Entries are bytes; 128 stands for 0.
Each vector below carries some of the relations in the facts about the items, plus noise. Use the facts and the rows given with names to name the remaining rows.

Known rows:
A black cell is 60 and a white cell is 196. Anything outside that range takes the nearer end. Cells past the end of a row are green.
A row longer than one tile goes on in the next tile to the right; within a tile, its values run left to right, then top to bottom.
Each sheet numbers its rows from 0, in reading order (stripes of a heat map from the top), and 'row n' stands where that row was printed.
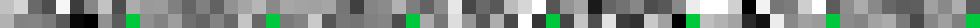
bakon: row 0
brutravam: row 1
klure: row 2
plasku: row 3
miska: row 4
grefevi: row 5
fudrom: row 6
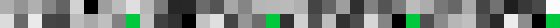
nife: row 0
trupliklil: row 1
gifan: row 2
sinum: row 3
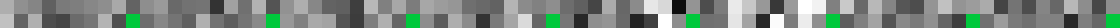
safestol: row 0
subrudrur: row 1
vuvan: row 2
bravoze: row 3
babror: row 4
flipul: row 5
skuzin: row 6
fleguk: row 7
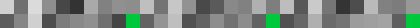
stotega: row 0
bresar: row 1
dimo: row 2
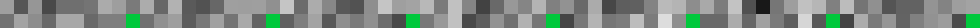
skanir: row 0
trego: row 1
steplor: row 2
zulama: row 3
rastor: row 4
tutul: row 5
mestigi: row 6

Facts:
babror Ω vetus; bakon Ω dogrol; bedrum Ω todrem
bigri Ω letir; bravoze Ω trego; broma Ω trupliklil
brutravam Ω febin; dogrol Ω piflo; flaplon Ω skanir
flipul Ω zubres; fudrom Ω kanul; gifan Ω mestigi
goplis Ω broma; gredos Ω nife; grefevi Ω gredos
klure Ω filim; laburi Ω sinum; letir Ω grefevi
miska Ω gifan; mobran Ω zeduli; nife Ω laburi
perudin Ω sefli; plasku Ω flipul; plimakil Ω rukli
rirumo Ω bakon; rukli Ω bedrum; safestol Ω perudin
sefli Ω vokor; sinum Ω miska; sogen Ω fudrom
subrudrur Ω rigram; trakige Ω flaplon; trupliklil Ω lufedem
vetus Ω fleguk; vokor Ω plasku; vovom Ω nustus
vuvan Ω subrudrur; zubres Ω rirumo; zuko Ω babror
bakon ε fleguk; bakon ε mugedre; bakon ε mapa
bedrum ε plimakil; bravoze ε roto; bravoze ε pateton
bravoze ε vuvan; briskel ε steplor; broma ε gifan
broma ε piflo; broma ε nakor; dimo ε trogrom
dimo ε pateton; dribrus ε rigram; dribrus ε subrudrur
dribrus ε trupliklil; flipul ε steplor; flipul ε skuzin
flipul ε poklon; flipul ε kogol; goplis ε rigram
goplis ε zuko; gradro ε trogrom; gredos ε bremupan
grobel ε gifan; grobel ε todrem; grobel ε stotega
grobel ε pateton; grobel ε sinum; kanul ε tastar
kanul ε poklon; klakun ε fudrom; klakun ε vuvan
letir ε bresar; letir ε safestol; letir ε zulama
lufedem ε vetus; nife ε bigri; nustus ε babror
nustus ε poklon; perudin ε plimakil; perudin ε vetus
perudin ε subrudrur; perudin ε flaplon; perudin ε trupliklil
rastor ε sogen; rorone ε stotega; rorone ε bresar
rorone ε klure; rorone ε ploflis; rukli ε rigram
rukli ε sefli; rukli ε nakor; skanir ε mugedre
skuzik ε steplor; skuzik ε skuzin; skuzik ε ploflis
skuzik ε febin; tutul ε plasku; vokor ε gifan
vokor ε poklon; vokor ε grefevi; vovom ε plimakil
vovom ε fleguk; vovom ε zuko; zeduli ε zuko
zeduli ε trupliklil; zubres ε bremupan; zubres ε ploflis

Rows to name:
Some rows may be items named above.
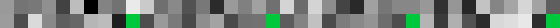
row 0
laburi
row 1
rigram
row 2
stotega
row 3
vokor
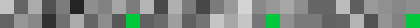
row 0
nakor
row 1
nustus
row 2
vovom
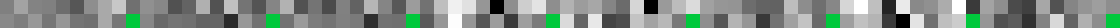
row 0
trakige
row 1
zuko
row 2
fleguk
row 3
zubres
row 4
nife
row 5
bravoze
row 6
letir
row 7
goplis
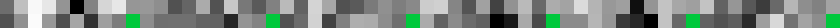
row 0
zubres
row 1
zuko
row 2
rorone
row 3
dogrol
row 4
rirumo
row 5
lufedem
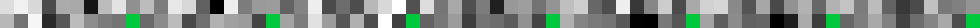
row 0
gredos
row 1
todrem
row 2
plasku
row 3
piflo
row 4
bakon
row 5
dogrol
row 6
roto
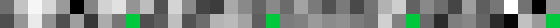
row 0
zubres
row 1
grobel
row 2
sogen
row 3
vetus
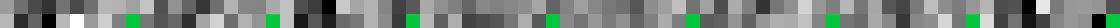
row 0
broma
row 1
lufedem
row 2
perudin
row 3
safestol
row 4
trakige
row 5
kanul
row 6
klakun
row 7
sefli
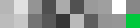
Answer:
bigri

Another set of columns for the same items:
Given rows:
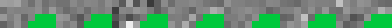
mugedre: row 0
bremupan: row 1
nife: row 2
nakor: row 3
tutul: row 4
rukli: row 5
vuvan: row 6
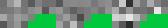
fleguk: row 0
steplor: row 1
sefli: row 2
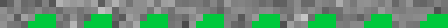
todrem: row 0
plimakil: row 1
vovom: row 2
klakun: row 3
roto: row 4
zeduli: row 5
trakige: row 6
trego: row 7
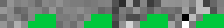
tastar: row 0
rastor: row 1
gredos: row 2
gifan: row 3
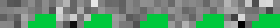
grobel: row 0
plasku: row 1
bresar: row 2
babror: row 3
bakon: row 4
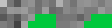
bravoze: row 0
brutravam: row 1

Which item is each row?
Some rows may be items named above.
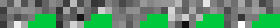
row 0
nife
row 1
bigri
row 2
rorone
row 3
plasku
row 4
laburi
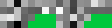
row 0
safestol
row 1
flipul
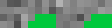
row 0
grobel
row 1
sogen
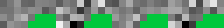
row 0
lufedem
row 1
piflo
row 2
rigram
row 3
dogrol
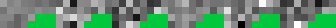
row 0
fudrom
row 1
vokor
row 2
bigri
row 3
fleguk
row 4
zubres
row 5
grefevi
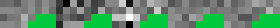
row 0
broma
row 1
letir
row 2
perudin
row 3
todrem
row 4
klure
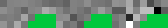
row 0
nakor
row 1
stotega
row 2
mestigi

